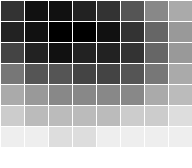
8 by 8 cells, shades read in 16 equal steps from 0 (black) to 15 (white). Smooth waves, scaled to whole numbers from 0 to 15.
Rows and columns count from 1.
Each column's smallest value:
2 1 0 0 1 3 6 9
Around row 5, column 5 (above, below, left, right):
4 11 8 8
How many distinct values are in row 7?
2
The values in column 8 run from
9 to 15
